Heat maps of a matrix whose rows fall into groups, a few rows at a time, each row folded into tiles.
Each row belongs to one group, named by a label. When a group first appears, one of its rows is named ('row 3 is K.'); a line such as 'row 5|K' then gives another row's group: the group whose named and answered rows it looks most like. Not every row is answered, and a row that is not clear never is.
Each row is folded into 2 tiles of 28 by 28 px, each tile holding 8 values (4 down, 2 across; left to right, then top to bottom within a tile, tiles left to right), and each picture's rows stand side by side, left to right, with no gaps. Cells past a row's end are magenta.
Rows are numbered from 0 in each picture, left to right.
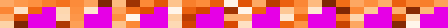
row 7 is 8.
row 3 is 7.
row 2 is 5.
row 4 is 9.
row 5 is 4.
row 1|4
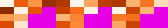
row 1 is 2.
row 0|9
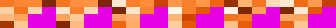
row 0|4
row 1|4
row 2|9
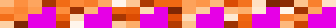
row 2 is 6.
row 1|8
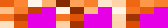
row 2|7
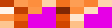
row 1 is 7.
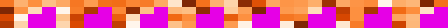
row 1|7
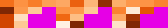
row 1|5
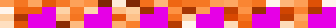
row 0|7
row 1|4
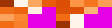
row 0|2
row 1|8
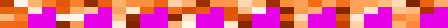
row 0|2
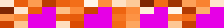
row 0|9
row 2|6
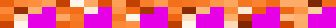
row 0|8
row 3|8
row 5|6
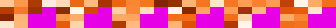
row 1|9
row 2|4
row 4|8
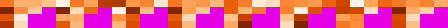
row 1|9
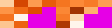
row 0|5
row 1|8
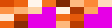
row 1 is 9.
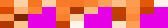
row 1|8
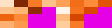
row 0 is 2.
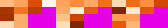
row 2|9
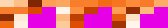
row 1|7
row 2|8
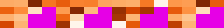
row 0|6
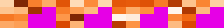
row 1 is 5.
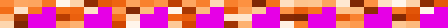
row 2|8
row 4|6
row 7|6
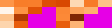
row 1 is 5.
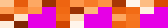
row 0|5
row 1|8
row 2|2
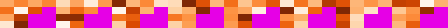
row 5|9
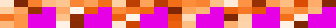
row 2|5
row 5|5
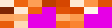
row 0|9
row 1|2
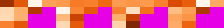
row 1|7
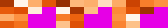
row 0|2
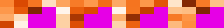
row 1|7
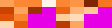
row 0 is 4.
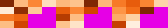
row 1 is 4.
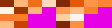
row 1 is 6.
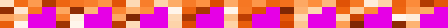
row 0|9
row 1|8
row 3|7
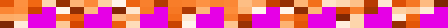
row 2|9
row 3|8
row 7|4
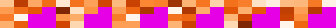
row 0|5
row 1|9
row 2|5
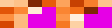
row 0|6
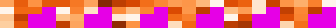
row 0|7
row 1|4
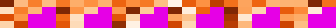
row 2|8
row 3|9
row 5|6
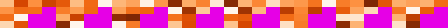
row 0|5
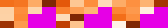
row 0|4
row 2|5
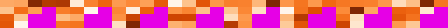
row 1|2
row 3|6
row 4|4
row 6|8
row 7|6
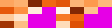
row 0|6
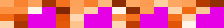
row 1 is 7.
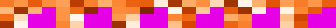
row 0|8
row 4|2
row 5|7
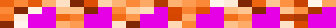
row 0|8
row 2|5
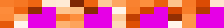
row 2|7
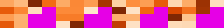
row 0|6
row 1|5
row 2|9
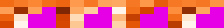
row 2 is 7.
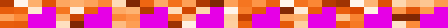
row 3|4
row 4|7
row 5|9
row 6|2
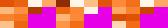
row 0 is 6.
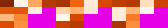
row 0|2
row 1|4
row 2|4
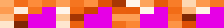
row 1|7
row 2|2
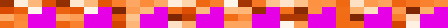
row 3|6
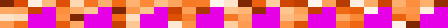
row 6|2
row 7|5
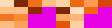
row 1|9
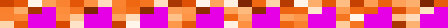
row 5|2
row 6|5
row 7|6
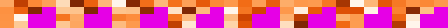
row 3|8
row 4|7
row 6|2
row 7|8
